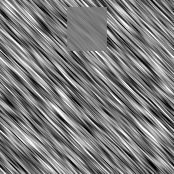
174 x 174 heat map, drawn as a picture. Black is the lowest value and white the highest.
Grain: diagonal, down to the right. Average level on the scale: 50%. Mirror symmetry: none. Odd rows or columns: none. Calmest part: top middle. Histogram: bell-shaped. Odd patch: calmer, in the top middle.
